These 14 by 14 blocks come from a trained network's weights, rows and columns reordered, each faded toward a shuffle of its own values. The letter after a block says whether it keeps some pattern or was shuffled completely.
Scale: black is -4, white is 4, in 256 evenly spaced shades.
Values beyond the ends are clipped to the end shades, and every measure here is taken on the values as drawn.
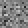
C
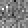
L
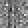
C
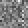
C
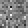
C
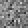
L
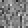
L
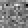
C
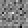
C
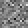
C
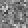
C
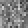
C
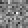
C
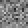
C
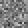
C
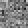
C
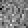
L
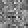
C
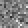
L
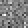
C
